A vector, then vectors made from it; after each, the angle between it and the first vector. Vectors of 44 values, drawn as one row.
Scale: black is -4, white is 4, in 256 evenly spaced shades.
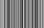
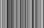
partly aligned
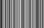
orthogonal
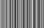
partly opposed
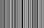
partly aligned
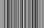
nearly parallel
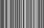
nearly opposite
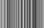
partly aligned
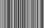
partly aligned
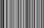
partly opposed
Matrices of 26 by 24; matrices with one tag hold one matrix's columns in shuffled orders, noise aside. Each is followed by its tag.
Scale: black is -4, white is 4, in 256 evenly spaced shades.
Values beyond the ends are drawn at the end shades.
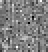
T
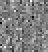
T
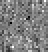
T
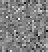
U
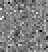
U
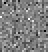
U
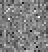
U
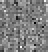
T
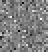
U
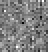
T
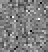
U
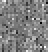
T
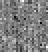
T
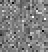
U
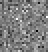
U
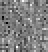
T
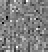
T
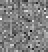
U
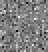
U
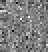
U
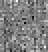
T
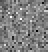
U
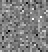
U
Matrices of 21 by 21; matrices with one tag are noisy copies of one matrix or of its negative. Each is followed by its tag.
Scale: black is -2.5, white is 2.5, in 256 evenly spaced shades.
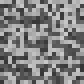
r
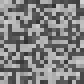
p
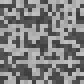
r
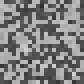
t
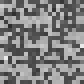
r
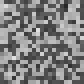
t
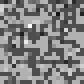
r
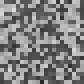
t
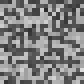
r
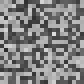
p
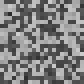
t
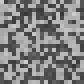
t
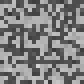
r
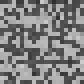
r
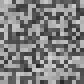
p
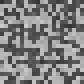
r
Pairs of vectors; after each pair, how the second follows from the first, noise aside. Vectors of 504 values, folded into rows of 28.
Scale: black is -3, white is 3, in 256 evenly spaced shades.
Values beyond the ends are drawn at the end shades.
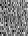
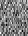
sign-scrambled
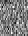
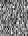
copied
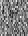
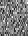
sign-scrambled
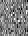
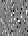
partly zeroed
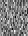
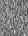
shrunk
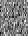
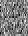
copied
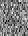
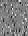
partly zeroed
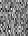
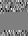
partly zeroed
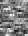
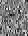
sign-scrambled
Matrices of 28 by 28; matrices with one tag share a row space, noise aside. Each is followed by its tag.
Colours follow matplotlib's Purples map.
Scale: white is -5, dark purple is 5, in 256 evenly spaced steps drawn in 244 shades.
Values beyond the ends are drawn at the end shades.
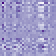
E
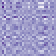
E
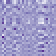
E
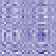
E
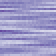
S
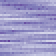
S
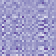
E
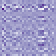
E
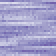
S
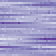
S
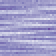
S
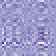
E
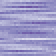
S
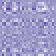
E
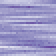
S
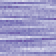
S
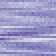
S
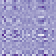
E
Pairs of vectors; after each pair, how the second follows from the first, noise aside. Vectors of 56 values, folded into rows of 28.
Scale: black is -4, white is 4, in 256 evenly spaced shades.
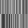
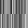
shuffled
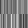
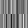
negated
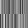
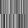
negated
